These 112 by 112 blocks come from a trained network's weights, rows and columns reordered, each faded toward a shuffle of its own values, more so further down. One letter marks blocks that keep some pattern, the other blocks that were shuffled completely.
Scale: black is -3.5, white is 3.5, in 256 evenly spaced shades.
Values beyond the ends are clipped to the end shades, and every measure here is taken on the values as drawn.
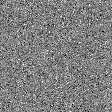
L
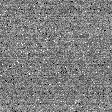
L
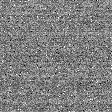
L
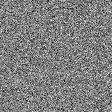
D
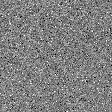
D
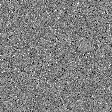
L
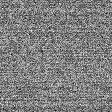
L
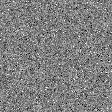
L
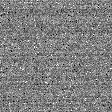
L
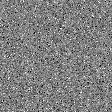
L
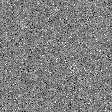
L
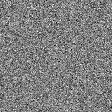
L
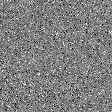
D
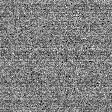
L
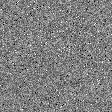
D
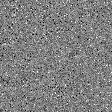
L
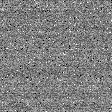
L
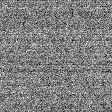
L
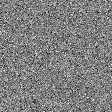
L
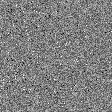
D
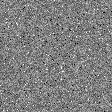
D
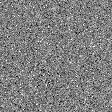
D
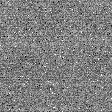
L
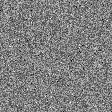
D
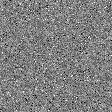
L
